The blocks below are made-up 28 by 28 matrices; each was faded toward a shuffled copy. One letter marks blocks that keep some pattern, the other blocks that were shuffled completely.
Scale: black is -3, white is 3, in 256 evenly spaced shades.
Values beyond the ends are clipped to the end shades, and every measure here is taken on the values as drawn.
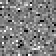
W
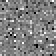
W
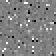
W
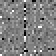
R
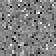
W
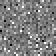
W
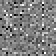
R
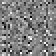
R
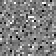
W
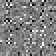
R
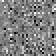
R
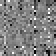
R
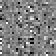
R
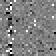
R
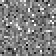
W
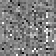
R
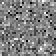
W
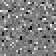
W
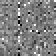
R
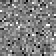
W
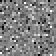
W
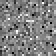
W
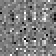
R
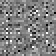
R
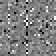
R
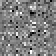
R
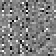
R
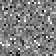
W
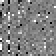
R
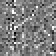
R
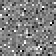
W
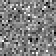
W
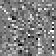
R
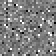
W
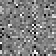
R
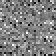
W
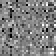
R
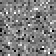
W
